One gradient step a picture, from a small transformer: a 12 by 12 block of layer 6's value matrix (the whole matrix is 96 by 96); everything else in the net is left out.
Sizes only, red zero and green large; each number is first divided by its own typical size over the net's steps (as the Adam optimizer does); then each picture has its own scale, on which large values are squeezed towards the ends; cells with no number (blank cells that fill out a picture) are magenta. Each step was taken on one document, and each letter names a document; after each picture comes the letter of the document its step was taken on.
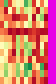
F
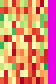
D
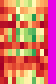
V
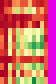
V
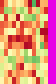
F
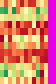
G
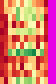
V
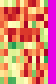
D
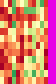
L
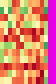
D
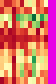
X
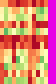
G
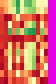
V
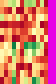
L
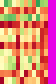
G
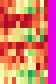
F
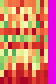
G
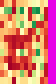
X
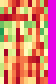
D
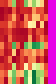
L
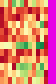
F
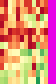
F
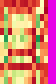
G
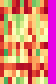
G
